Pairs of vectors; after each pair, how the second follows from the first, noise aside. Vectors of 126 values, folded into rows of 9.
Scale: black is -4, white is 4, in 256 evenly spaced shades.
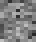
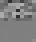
partly zeroed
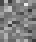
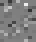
partly zeroed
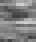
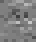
partly zeroed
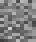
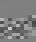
partly zeroed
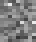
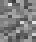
copied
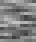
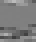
partly zeroed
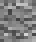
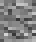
copied
